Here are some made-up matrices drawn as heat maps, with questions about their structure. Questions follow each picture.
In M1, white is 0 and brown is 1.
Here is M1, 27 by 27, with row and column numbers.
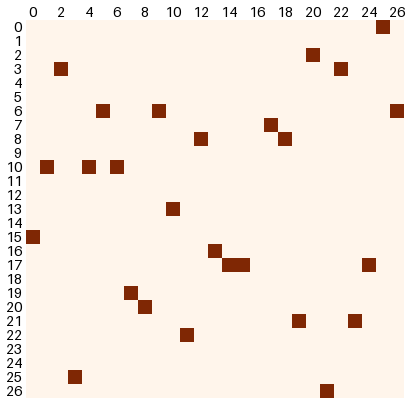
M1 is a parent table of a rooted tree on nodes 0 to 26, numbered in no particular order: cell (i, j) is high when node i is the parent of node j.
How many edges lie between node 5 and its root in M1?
4
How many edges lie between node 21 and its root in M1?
5
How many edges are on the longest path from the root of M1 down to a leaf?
16
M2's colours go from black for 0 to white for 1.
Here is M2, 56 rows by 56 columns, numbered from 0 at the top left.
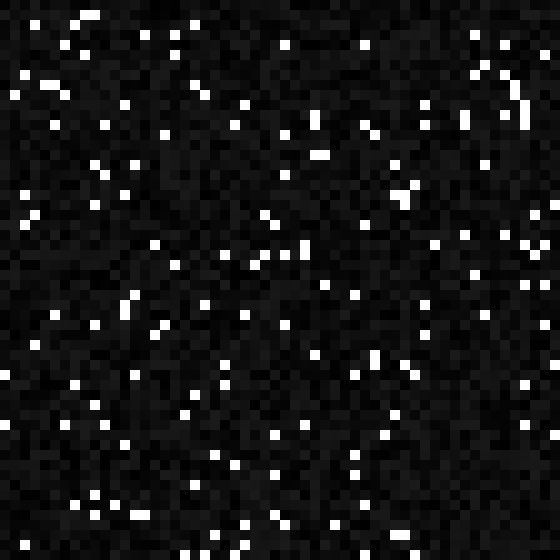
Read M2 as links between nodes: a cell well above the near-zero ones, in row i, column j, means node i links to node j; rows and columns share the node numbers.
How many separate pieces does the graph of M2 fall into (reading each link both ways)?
1
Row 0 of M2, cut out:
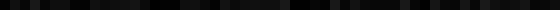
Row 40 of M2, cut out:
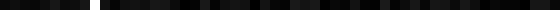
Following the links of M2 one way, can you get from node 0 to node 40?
no
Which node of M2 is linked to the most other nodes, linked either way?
node 12
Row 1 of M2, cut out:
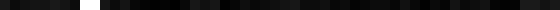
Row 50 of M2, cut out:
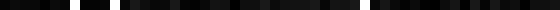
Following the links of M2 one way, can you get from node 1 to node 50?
yes
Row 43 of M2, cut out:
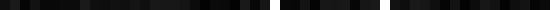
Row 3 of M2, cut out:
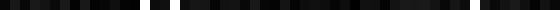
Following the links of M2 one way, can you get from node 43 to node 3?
yes
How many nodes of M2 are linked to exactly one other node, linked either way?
3
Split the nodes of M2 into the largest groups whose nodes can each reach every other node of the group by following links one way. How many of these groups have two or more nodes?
2
